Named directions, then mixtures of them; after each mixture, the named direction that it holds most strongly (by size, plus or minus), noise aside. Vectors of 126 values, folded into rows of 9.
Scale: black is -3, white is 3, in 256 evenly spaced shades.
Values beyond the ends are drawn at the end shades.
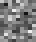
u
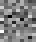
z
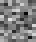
u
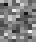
u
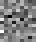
z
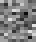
u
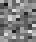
u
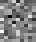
z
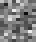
u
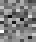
z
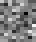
u
